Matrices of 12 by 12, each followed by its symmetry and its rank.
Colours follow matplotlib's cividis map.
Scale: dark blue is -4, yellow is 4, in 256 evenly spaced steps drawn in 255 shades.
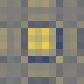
symmetric, rank one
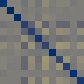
symmetric, full rank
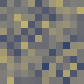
symmetric, full rank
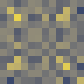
symmetric, rank two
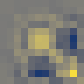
symmetric, rank two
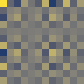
symmetric, rank one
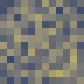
symmetric, full rank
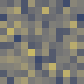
neither, full rank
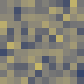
neither, full rank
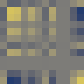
symmetric, rank one
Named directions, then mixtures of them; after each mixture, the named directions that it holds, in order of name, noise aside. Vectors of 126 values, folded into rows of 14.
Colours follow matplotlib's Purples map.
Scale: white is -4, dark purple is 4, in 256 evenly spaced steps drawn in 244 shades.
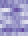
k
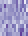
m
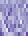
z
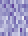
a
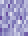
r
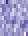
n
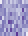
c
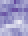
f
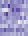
f, k, r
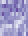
f, m, n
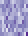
n, z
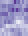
f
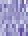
m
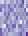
m, r, z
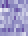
k, n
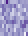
n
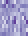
a, n, r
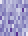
c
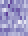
f, k, r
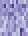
a, m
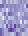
c, k, z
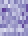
k, r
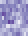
c, f, n
